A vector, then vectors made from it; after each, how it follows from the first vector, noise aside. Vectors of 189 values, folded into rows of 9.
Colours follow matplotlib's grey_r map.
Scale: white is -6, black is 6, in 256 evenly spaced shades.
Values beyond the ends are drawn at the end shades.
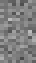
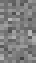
copied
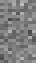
negated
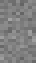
shrunk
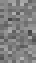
negated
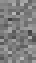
negated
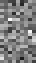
scaled up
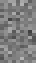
negated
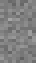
shrunk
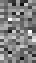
scaled up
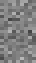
negated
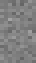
shrunk
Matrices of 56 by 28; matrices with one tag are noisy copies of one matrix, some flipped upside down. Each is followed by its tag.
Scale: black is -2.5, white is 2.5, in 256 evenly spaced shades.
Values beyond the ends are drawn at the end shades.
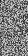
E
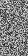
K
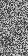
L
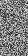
K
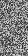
L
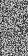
E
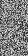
E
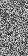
K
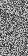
K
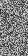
K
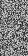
E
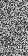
L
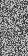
E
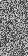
K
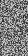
E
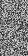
E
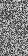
L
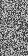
E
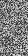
L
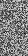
L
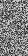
L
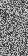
K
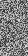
K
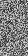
K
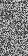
L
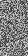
K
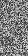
L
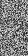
E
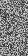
K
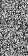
E
